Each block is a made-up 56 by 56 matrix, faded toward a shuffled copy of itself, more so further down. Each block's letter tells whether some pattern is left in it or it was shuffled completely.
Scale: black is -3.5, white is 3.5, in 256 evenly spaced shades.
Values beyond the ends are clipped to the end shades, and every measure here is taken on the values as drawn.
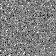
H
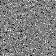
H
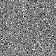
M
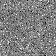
H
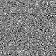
M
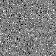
M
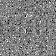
M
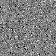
M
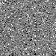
M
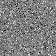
H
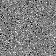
H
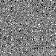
M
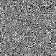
M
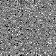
M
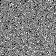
H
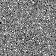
H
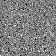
M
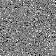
M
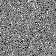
H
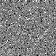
M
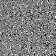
M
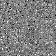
M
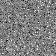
H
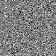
H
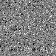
M
